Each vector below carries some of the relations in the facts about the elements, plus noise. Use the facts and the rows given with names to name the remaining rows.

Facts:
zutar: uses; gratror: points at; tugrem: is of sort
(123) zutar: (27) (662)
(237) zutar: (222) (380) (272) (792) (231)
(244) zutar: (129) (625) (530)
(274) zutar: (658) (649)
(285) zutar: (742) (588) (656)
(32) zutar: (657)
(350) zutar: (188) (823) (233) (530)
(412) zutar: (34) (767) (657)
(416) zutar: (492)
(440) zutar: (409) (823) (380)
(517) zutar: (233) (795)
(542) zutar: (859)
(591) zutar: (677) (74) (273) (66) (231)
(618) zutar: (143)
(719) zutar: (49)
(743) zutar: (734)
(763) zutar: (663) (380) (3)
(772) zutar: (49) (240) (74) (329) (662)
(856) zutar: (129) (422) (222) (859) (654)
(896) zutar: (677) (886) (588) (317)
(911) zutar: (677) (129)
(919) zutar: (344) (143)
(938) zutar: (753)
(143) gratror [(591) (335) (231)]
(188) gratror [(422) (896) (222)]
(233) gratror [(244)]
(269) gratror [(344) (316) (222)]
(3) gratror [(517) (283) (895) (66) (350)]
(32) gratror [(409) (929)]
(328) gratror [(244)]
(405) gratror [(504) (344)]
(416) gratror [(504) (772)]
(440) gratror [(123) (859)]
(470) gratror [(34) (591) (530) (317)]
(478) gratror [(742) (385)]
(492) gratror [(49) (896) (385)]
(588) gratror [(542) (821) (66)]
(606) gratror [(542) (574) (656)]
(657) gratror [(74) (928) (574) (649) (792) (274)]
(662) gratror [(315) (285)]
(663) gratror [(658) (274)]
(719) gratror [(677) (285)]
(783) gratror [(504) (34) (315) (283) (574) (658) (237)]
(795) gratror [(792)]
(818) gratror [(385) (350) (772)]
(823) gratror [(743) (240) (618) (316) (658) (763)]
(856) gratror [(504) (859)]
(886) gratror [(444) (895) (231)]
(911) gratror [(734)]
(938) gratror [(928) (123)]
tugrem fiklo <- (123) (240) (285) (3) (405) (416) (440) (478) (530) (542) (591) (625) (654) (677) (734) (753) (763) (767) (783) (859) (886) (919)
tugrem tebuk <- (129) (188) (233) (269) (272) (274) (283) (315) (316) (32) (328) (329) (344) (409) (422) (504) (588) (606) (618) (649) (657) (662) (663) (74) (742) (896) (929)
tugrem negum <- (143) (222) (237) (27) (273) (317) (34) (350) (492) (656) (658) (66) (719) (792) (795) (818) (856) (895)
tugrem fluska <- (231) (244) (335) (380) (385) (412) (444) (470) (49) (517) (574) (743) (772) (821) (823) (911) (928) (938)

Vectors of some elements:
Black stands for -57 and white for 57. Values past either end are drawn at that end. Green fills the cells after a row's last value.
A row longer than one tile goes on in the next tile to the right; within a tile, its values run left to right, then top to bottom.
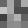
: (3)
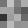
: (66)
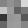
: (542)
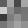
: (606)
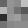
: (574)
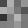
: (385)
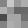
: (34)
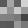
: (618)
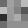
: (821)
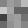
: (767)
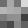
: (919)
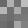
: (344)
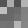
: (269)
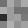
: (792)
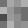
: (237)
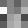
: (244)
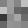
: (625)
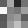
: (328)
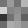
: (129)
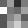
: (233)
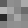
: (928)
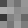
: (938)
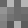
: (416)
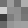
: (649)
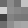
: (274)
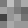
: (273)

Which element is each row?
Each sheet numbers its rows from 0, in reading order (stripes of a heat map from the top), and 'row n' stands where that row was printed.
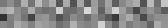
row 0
(123)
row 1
(222)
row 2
(188)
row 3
(32)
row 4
(380)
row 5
(772)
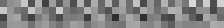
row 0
(517)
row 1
(588)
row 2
(663)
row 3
(470)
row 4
(49)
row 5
(911)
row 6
(285)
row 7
(719)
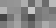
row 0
(859)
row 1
(316)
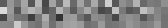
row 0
(657)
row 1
(478)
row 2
(795)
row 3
(783)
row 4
(823)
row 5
(440)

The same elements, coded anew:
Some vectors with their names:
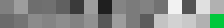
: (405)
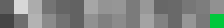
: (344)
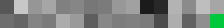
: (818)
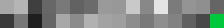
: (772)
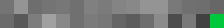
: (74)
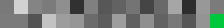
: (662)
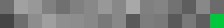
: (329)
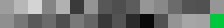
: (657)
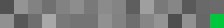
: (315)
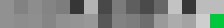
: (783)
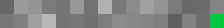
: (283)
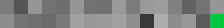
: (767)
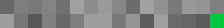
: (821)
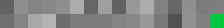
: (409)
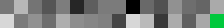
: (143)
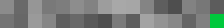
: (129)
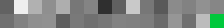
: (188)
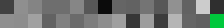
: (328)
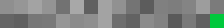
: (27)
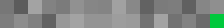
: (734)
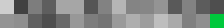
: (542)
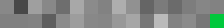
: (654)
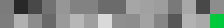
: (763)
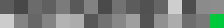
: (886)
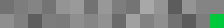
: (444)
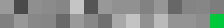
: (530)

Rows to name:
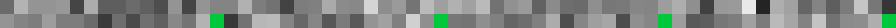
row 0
(606)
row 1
(504)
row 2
(658)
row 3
(350)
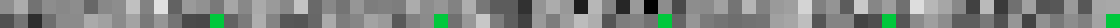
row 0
(49)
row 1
(222)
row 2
(618)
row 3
(385)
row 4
(269)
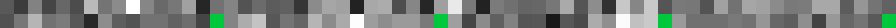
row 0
(896)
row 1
(919)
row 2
(856)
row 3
(928)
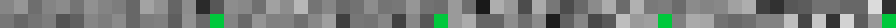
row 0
(274)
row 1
(792)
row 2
(938)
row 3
(233)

